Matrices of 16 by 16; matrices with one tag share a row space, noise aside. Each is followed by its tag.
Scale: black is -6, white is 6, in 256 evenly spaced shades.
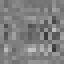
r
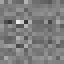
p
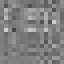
r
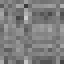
p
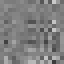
r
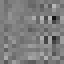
r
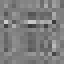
r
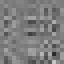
r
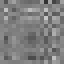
r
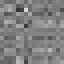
p
